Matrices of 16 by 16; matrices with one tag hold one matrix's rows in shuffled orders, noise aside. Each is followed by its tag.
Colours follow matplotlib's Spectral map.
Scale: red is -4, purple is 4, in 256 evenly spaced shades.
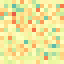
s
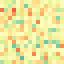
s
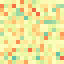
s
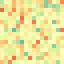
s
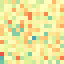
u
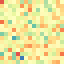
u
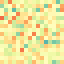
s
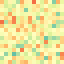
s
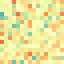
u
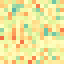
s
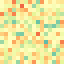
s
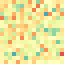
s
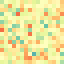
u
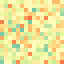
u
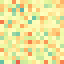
u
